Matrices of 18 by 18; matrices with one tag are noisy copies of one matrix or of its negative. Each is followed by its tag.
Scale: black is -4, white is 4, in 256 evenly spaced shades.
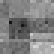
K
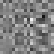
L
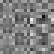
L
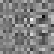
L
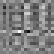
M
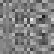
L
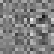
L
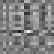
M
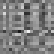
M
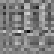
M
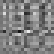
M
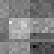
K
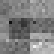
K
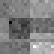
K
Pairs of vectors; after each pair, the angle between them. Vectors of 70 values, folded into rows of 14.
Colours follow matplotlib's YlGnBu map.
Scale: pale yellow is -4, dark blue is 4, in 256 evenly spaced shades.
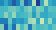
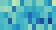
partly opposed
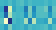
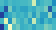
partly aligned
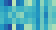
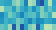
orthogonal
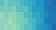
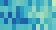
partly opposed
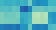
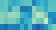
nearly parallel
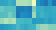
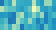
orthogonal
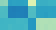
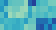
nearly opposite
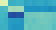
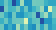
orthogonal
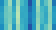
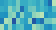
orthogonal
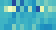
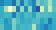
nearly parallel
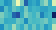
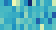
partly aligned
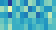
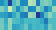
nearly parallel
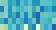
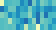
partly aligned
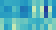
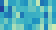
partly aligned
